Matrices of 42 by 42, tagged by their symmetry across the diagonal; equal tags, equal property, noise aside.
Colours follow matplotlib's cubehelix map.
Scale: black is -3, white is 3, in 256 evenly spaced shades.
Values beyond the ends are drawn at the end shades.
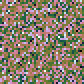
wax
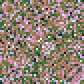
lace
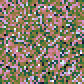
lace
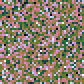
wax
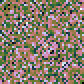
lace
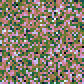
wax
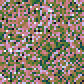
lace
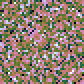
lace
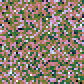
wax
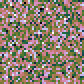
wax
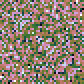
lace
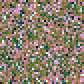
wax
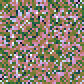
lace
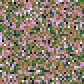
wax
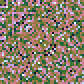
lace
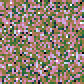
wax
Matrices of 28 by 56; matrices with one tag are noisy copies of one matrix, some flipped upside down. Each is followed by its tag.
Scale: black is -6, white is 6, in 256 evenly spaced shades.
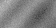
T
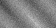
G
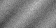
G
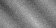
G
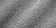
G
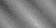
G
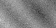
T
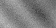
T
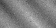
G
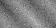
G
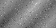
G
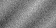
G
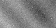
T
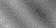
T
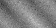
G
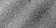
T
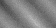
G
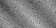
G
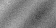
T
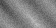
G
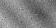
T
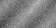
G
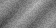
G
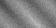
G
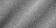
G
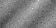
G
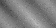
G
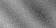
T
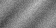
G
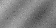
T
